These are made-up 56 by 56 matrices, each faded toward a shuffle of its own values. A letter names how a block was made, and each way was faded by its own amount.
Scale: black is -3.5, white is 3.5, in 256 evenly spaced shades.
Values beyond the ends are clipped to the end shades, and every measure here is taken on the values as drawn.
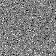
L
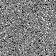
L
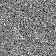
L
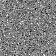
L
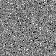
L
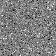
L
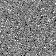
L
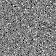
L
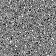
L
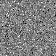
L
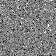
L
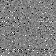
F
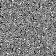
L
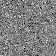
L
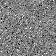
L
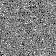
L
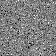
L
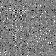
F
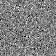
L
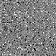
F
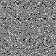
F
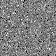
L
